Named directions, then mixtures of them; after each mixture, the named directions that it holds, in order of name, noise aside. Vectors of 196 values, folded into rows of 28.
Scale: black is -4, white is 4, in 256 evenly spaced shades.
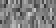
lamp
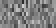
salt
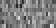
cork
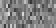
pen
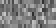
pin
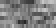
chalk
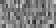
cork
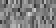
lamp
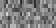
chalk, lamp, pen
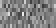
pen, salt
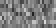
pin, salt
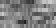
chalk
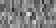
lamp, pin, salt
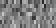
lamp, pin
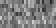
chalk, pin, salt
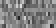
cork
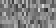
pin, salt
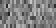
pen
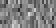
lamp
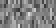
lamp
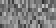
pin, salt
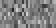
salt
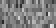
cork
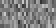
pin, salt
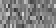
pen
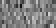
cork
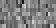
cork, salt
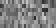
chalk, pin, salt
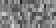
chalk, lamp, pin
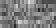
chalk, salt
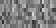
pin
